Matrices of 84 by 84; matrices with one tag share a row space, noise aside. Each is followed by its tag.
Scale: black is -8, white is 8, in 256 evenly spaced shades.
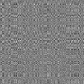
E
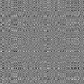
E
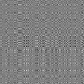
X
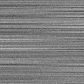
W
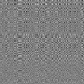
X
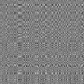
X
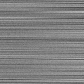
W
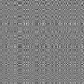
X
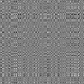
E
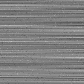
W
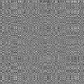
E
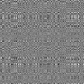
E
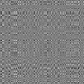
E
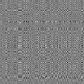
X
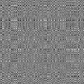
E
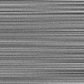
W
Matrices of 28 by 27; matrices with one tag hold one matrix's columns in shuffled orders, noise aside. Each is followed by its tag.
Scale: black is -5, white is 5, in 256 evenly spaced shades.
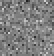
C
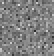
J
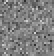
C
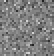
C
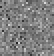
J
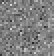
J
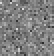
J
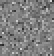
C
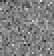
C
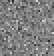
C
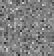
J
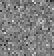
C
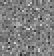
J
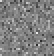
C
